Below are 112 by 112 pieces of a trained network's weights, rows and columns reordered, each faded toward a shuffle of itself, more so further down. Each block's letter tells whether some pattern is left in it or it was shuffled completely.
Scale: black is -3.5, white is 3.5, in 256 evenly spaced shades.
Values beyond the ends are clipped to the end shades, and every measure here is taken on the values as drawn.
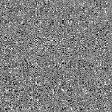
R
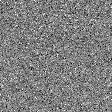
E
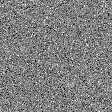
E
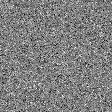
E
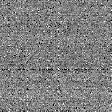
R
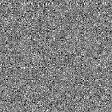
R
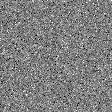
E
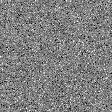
E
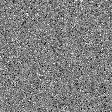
E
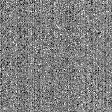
R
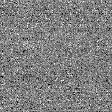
R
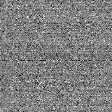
R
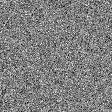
E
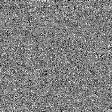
R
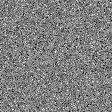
E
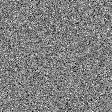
E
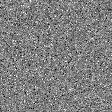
E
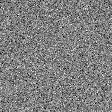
E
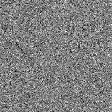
R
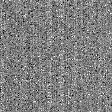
R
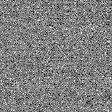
R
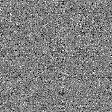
R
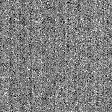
R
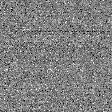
R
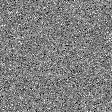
E
